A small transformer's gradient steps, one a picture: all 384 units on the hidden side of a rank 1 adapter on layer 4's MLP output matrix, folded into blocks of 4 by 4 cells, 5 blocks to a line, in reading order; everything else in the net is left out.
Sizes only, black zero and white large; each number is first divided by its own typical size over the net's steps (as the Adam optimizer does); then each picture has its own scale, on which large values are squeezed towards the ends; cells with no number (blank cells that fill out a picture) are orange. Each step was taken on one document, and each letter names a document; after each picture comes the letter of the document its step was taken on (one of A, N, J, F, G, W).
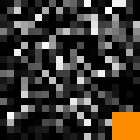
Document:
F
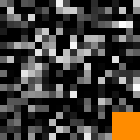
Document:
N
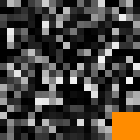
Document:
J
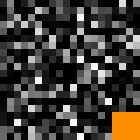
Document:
N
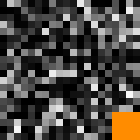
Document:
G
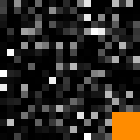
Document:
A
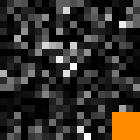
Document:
F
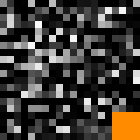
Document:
N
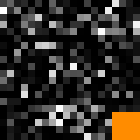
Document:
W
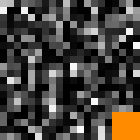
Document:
G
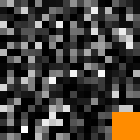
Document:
G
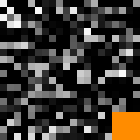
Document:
N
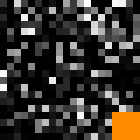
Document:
A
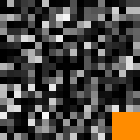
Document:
J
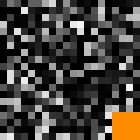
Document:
J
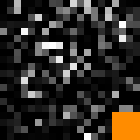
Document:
F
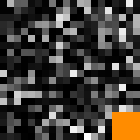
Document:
G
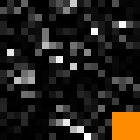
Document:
F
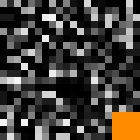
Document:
G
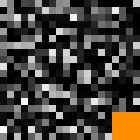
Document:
N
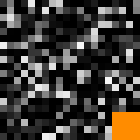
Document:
N
